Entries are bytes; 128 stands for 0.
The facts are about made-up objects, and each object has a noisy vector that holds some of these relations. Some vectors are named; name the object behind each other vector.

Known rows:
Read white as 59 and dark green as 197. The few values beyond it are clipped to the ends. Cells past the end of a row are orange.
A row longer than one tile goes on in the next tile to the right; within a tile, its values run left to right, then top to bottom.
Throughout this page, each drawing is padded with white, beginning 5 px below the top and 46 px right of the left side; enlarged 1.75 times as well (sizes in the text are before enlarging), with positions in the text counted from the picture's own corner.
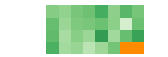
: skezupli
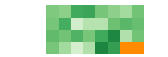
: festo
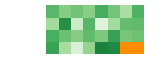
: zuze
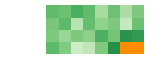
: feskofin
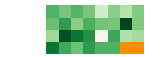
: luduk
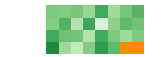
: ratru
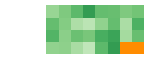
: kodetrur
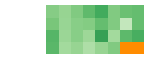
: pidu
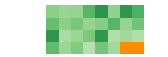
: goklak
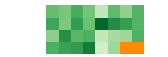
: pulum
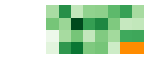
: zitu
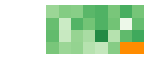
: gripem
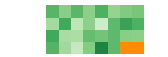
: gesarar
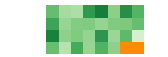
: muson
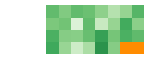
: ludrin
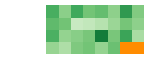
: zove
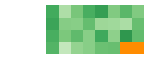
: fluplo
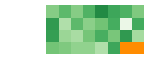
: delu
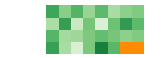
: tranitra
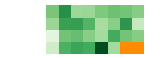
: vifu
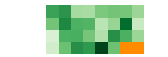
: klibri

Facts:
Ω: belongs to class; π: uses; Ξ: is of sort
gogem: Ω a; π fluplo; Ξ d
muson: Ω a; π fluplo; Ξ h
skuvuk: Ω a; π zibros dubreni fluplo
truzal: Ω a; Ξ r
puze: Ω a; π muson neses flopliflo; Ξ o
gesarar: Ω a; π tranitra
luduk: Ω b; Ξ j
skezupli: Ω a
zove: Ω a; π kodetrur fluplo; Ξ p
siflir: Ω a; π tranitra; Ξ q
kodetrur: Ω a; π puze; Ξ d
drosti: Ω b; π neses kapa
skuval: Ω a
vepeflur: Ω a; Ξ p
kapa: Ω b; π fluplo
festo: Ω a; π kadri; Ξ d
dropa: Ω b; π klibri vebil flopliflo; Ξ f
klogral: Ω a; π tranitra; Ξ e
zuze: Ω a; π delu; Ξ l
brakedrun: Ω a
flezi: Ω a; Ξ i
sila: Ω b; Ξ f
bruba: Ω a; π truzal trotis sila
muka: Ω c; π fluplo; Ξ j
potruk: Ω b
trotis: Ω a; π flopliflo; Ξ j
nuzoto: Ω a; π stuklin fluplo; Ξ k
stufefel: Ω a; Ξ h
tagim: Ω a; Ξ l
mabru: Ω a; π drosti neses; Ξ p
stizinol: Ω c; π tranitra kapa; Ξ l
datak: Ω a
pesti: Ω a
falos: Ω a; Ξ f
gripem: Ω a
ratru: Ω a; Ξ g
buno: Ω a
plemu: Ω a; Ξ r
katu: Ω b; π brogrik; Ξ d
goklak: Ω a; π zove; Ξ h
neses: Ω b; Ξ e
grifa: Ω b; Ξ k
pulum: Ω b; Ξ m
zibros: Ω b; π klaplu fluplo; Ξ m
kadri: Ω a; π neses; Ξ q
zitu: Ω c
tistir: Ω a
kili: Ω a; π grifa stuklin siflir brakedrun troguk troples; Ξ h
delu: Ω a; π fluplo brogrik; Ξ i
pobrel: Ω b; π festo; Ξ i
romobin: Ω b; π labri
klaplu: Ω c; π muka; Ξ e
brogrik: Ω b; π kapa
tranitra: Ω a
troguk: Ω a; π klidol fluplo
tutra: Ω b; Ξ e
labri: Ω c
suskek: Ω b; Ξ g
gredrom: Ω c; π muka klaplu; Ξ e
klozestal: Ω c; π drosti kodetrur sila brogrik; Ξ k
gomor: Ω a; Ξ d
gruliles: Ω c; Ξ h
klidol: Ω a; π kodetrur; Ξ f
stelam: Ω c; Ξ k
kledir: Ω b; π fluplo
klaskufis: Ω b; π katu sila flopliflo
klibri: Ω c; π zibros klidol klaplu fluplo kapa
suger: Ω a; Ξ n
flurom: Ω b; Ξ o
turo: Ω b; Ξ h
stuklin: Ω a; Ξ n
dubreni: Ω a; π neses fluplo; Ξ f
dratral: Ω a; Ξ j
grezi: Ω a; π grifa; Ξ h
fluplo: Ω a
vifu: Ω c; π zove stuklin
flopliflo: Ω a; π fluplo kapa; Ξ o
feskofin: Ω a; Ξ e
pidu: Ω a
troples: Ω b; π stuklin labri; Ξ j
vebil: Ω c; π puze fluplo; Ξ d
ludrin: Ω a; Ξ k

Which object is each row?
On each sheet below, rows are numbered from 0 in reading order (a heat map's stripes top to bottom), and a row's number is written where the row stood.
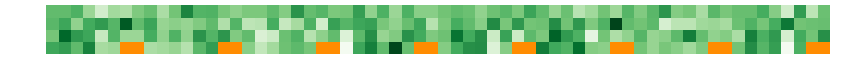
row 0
sila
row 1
gogem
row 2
siflir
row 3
vebil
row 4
drosti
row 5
suskek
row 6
mabru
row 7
neses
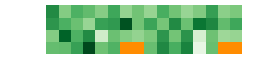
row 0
zibros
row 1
pobrel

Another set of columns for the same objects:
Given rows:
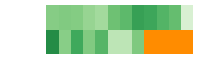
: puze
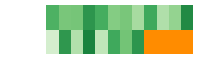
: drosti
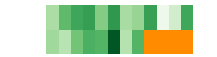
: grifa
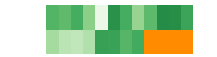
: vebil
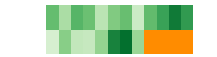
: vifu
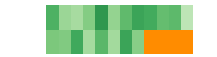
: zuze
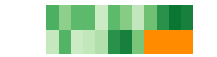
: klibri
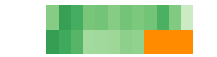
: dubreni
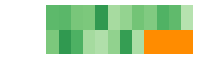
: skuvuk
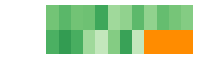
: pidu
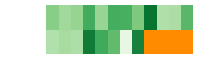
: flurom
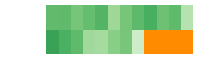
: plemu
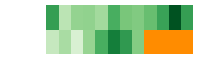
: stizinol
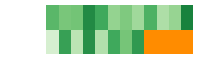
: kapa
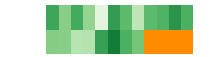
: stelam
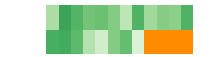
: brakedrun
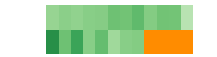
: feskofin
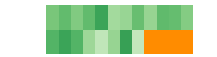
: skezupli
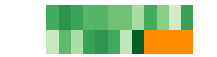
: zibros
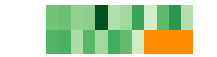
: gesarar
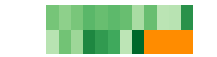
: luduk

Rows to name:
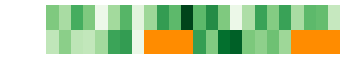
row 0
labri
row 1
festo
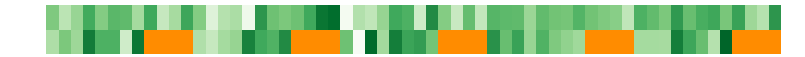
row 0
tutra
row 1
gruliles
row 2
grezi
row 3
ludrin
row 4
katu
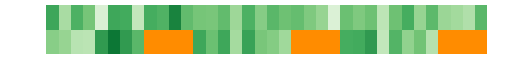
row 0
klozestal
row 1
nuzoto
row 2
stuklin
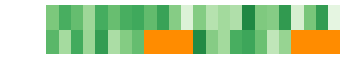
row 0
gogem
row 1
klogral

